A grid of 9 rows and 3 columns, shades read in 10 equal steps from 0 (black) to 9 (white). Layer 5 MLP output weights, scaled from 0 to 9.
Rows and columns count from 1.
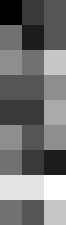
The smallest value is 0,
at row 1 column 1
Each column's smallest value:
0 1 1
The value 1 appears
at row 2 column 2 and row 7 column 3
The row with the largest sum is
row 8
